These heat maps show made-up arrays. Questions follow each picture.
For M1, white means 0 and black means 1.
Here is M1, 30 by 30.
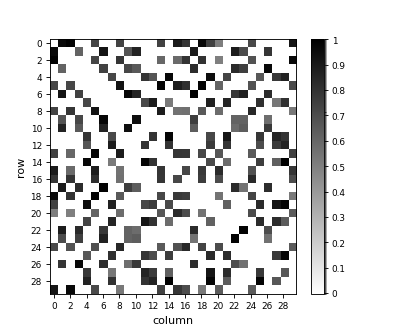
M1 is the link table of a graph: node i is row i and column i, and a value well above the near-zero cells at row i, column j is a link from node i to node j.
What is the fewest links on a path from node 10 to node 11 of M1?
4
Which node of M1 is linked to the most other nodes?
node 0
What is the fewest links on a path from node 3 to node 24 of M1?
3
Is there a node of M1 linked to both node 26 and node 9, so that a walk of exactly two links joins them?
yes
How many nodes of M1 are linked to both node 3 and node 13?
0
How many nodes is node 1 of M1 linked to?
9
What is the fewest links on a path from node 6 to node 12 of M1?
4
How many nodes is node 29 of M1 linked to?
10
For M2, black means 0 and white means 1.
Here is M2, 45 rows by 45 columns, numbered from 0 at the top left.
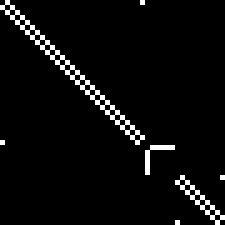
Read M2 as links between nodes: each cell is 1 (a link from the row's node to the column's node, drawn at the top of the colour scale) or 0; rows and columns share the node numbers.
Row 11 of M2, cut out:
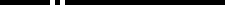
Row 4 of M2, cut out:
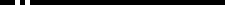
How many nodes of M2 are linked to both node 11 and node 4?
0
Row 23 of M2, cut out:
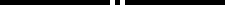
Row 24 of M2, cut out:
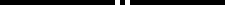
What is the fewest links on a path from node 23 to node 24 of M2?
1
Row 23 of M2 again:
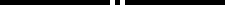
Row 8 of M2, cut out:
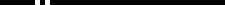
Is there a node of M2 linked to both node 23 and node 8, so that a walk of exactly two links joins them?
no
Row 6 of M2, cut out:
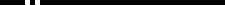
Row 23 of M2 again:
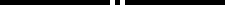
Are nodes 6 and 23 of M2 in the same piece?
yes
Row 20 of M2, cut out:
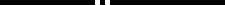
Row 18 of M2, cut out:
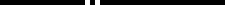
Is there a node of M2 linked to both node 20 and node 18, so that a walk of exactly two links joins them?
yes
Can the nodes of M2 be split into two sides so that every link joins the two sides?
no
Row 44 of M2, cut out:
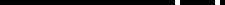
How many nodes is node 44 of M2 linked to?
2
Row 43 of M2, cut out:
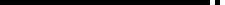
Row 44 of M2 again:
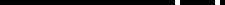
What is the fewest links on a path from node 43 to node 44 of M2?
1
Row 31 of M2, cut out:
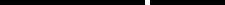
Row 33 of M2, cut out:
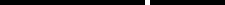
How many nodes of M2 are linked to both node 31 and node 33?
1
